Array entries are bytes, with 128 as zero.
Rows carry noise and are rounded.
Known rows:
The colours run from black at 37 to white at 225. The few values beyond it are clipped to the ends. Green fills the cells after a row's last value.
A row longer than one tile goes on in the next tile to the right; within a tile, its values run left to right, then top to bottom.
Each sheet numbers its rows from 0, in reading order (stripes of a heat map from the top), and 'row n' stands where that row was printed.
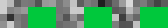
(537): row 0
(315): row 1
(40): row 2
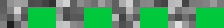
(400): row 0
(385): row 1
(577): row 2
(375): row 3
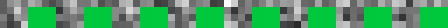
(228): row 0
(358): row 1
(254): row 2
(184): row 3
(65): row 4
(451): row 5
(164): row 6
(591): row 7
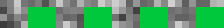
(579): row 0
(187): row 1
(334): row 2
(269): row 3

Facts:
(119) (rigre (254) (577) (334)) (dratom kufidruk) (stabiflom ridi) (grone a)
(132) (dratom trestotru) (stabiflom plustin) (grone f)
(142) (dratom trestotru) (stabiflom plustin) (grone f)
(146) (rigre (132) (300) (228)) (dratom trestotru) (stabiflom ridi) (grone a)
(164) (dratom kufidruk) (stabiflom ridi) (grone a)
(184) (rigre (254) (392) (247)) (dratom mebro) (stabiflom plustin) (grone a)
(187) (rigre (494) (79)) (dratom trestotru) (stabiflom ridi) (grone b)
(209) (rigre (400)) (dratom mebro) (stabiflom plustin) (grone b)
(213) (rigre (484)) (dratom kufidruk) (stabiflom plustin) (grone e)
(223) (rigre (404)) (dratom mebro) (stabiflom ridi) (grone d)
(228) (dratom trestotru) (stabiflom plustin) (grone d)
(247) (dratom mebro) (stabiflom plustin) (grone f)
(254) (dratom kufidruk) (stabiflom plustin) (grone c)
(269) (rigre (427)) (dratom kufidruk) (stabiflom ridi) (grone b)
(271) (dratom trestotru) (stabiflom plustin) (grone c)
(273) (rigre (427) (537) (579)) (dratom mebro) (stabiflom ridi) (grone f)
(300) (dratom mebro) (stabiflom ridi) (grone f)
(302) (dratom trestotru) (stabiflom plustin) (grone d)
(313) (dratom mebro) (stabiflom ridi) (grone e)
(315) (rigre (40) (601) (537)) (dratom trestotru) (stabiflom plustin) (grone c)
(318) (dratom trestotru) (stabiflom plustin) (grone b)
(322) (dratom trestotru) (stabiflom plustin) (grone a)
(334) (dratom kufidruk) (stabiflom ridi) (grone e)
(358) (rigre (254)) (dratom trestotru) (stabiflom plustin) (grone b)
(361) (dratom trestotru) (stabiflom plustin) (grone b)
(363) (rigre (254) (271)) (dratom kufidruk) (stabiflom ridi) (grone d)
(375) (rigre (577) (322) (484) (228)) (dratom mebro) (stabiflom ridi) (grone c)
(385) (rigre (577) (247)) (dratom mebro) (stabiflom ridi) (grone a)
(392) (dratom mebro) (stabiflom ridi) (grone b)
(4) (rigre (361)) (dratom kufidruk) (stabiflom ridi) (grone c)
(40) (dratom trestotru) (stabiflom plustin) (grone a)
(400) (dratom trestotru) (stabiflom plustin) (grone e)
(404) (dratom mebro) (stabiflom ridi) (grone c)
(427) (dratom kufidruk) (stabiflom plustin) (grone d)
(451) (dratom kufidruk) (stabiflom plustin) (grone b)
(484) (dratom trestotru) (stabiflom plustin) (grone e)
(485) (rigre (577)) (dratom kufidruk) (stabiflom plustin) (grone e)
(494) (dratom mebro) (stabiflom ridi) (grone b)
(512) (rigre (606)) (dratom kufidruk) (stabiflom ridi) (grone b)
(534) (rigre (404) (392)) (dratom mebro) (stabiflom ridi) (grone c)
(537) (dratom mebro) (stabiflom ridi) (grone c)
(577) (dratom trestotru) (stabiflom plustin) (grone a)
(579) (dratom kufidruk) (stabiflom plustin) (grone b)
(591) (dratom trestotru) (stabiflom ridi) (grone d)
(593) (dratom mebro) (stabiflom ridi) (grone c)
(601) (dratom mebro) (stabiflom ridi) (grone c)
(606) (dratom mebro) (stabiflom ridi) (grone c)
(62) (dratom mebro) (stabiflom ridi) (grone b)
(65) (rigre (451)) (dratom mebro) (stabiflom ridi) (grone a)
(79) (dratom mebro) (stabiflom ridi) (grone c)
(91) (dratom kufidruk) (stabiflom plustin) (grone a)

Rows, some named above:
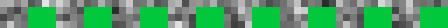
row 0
(512)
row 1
(313)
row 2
(358)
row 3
(4)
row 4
(427)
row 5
(315)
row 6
(494)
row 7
(579)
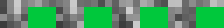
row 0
(361)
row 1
(579)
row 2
(228)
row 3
(392)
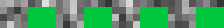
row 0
(512)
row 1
(484)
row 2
(40)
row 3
(142)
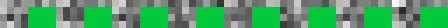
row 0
(79)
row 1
(146)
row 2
(404)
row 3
(132)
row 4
(62)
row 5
(579)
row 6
(593)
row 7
(65)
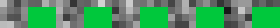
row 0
(273)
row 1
(300)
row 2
(318)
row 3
(247)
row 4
(209)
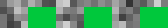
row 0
(302)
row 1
(534)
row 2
(300)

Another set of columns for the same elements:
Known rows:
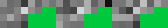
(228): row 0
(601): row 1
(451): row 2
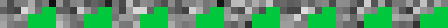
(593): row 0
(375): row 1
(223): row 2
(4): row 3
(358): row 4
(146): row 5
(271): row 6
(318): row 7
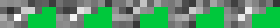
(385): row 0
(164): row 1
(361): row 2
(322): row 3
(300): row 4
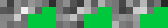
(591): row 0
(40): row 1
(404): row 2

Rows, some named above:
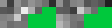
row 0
(591)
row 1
(375)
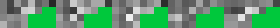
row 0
(404)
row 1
(269)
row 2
(273)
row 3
(484)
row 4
(65)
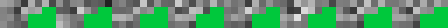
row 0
(315)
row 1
(375)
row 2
(400)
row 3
(184)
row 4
(302)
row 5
(392)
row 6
(579)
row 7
(209)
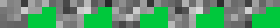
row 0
(427)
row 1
(404)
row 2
(247)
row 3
(534)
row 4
(228)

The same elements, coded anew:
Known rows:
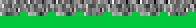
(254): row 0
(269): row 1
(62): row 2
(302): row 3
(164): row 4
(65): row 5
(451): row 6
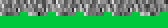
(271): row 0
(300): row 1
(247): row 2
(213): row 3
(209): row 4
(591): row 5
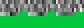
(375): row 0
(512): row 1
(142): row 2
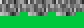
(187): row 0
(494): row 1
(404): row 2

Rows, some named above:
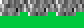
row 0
(184)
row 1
(358)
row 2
(358)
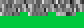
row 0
(400)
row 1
(484)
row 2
(273)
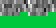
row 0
(427)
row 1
(184)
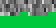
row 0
(591)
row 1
(228)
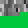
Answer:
(228)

